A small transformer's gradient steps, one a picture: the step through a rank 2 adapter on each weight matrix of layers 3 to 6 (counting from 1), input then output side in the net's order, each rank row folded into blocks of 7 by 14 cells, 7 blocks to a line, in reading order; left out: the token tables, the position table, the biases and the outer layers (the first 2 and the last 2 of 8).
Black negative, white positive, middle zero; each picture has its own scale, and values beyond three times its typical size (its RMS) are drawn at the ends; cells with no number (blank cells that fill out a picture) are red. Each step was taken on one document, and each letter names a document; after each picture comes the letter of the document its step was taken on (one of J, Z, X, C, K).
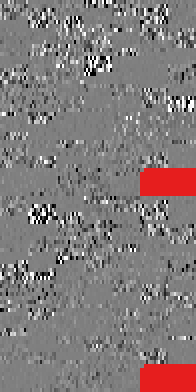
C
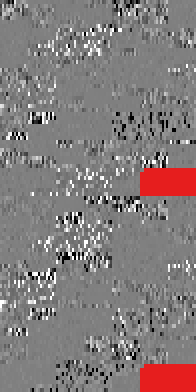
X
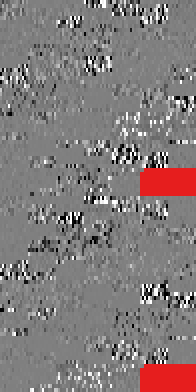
C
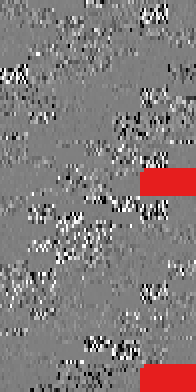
C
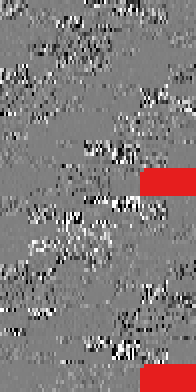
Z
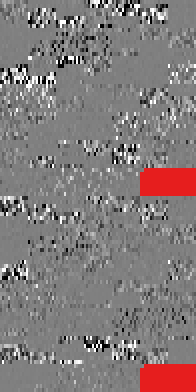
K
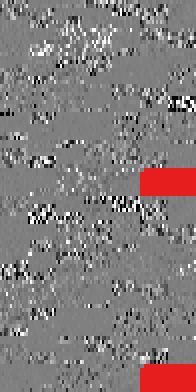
C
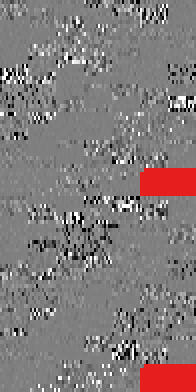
Z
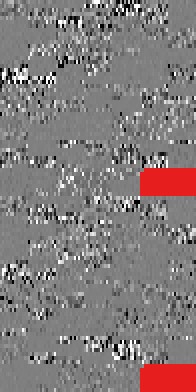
K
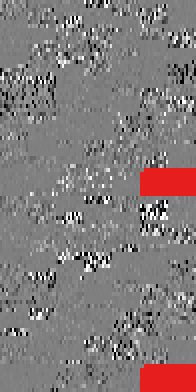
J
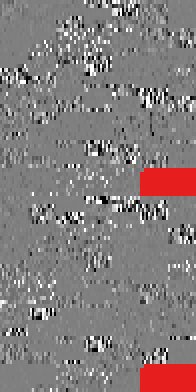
X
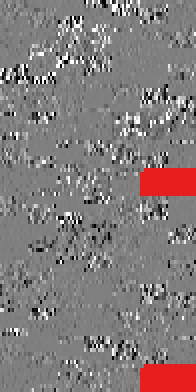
C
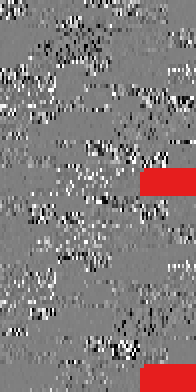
X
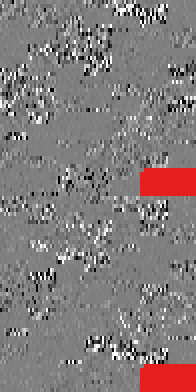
J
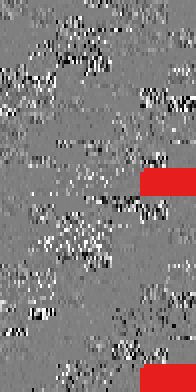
X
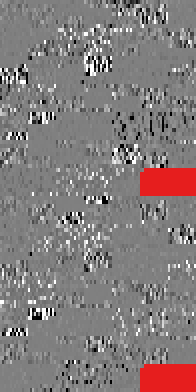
X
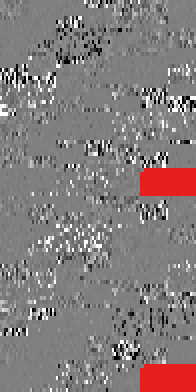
X
